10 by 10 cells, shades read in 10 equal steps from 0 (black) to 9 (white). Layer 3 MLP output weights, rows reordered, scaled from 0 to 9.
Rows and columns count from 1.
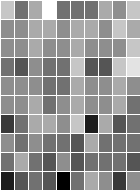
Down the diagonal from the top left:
7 5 6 4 4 6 1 4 4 5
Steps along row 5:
same same down same up down same up down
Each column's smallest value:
1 3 4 3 0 3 1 3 2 3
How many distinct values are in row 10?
7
